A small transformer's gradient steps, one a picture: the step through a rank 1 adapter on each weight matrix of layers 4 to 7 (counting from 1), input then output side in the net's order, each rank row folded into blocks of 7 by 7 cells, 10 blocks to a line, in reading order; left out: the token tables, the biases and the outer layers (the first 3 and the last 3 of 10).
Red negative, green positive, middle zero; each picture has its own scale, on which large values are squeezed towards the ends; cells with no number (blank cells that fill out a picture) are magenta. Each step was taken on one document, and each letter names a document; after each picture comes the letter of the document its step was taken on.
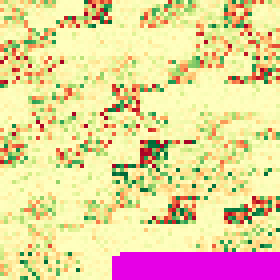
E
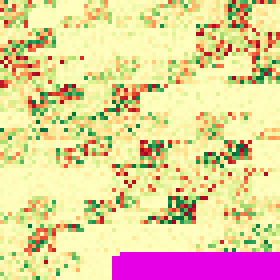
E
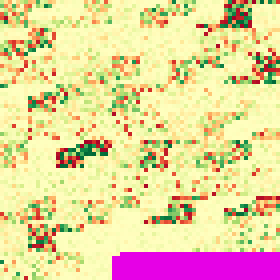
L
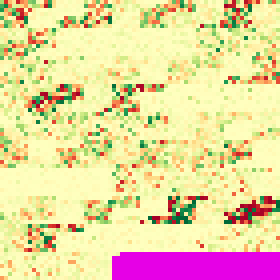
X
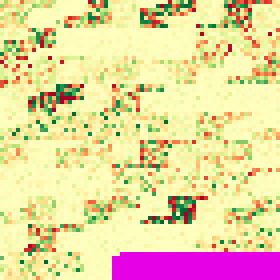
E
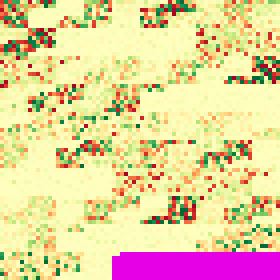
E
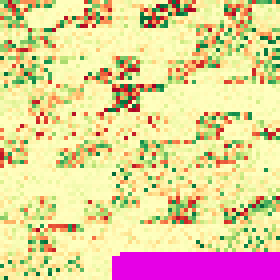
X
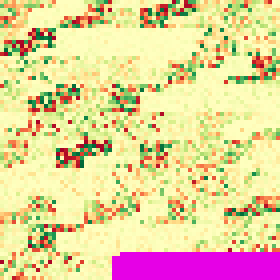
L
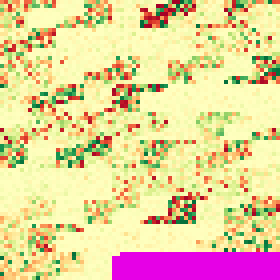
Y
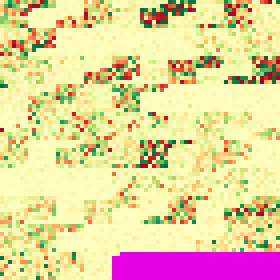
Y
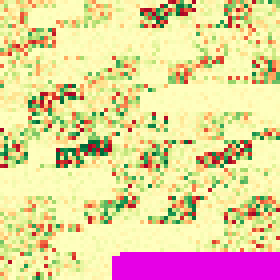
Y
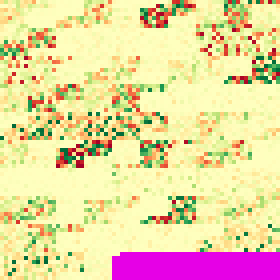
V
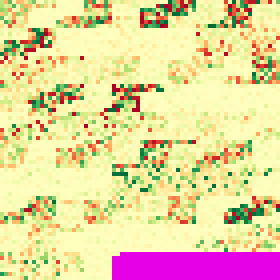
E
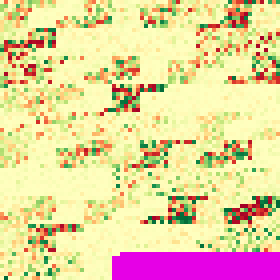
X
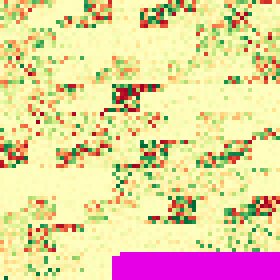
X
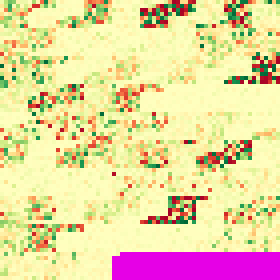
Y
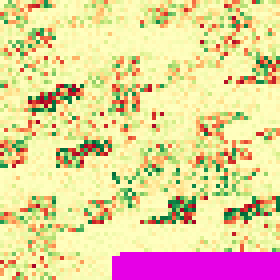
L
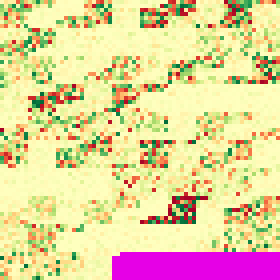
Y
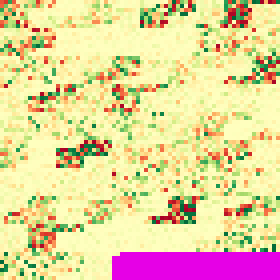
L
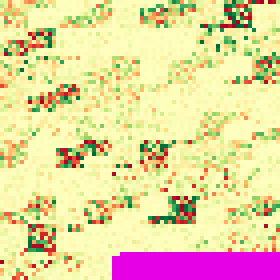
L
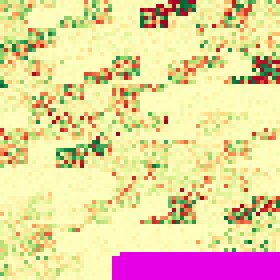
Y
